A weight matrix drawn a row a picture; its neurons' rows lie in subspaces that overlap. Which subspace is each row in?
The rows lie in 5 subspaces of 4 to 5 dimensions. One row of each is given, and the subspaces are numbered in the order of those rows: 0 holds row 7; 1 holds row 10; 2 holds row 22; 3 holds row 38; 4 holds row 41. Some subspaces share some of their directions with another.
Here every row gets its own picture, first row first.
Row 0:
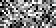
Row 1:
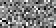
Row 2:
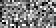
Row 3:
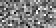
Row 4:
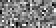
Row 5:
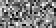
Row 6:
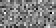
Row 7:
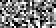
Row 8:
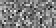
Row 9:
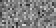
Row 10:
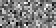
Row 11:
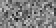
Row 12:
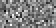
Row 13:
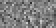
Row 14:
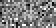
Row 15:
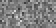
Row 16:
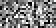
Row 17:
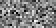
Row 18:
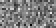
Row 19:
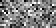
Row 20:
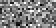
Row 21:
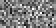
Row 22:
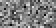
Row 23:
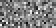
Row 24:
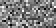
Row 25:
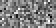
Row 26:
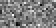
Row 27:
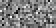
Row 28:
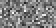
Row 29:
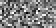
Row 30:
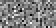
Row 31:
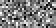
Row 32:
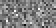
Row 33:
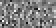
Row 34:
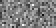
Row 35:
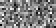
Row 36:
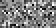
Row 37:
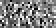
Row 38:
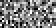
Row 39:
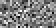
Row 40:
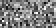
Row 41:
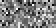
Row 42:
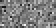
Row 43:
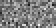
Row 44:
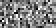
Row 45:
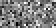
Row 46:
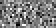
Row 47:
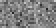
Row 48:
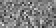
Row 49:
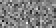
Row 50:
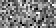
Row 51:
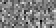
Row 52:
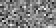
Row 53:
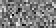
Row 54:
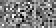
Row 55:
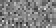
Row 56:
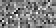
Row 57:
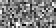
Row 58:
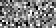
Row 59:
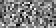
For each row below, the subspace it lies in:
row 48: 0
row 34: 1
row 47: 1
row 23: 3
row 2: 1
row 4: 3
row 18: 4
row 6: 4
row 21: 3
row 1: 2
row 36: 4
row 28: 2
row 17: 2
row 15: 1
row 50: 4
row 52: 2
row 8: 3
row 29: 2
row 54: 0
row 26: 1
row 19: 4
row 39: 2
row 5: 2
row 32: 0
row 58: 3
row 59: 0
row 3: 2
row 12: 2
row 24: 2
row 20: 1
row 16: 0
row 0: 4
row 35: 4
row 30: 0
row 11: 2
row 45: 1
